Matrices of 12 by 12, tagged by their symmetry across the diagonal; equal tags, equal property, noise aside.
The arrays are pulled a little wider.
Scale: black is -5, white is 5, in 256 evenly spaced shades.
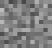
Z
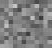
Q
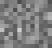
Q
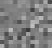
Z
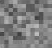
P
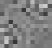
P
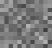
P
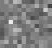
Q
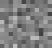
Z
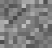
P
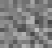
Z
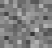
Z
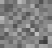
P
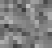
Z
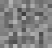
Q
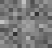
P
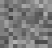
Q
